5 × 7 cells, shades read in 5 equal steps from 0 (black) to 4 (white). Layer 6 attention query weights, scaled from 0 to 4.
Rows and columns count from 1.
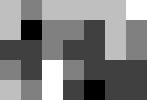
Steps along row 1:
down up same same same up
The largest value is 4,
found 3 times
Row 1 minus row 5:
0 0 -1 2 3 2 3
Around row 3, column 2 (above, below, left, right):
0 1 1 2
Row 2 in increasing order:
0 1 2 2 2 3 3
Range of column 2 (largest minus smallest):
2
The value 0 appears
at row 2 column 2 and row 5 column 5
